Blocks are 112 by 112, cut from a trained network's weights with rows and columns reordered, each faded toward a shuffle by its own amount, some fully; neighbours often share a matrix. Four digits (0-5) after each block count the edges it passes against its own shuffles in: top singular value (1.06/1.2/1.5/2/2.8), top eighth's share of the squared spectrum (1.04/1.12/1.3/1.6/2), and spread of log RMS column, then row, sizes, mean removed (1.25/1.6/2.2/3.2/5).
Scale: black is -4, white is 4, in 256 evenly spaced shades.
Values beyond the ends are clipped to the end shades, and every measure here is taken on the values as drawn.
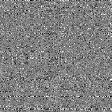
4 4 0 3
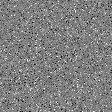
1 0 0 0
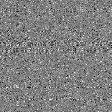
4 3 1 3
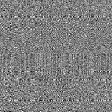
5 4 1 3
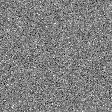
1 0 0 0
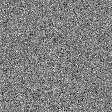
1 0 0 0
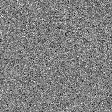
2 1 0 0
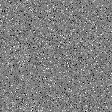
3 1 0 0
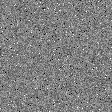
0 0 0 0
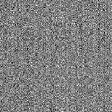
4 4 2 3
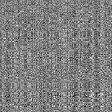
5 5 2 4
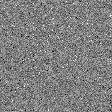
3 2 1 1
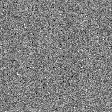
3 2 0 1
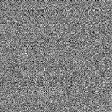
4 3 1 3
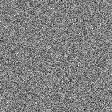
3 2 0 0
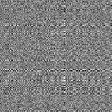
5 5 2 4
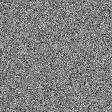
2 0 0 0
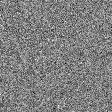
0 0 0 0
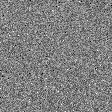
0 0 0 0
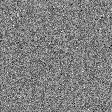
0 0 0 0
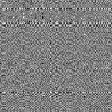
5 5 2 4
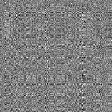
5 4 3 3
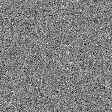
2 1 0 0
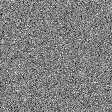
1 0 0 0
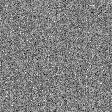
2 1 0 0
